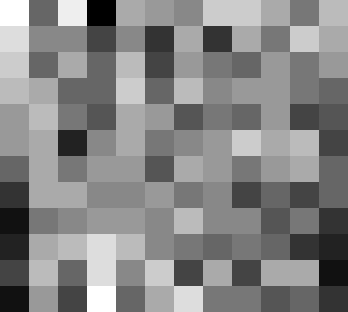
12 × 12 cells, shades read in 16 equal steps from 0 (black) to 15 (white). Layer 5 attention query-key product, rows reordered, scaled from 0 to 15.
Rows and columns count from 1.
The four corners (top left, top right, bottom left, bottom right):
15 11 1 3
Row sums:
114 96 96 101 87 100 97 83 84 86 93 86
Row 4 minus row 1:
-4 4 -8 6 2 -3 3 -4 -3 -1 0 -5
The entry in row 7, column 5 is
9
